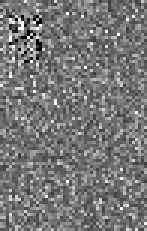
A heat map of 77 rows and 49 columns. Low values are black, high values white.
There are no regular stripes. The top left is the roughest part. No overall slope runs across the table. No single row or column stands out from its neighbours. An odd patch, rougher than its surroundings, sits in the top left. Fine speckle covers the field.
